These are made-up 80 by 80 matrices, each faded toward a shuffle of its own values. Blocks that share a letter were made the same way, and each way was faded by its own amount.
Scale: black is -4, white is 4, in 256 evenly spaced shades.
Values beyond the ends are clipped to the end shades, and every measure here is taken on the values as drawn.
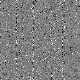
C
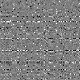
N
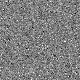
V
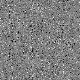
C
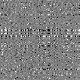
N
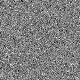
V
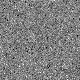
V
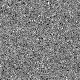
V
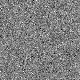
V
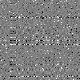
N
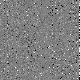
C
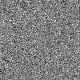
V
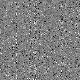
C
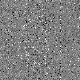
C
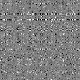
N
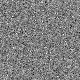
V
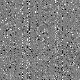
C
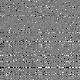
N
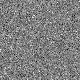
V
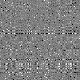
N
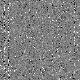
C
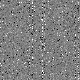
C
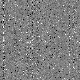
C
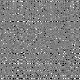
N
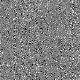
C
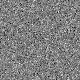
V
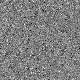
V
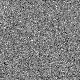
V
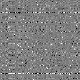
N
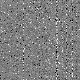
C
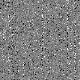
C
